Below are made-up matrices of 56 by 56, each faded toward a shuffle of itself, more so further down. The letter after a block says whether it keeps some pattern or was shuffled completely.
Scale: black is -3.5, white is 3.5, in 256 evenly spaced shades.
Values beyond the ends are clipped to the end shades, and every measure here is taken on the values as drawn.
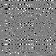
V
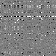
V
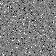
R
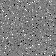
R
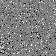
R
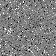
R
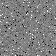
R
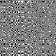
V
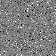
R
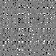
V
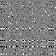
V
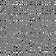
V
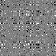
V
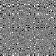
V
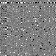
V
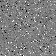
R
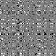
V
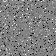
R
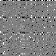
V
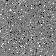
R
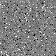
R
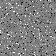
R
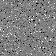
R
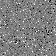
R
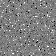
R
